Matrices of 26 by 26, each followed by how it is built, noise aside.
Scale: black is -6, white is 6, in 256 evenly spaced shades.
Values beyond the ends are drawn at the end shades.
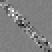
banded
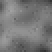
smooth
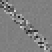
banded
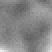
smooth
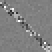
banded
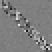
banded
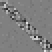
banded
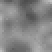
smooth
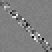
banded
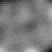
smooth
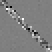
banded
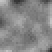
smooth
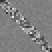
banded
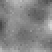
smooth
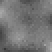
smooth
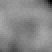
smooth
